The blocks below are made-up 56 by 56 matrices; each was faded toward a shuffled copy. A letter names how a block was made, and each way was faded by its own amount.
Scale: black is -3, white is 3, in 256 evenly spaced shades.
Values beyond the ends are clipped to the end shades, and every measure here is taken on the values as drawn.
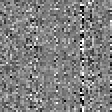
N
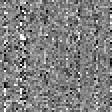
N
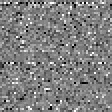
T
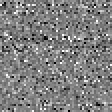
T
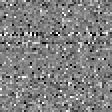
T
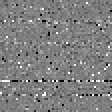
T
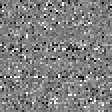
T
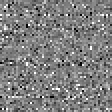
T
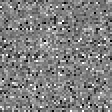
T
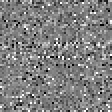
T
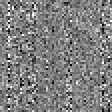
N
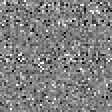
T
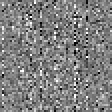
N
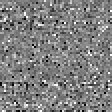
T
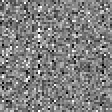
N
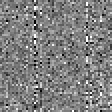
N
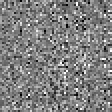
N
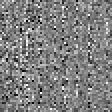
N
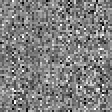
N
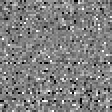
T
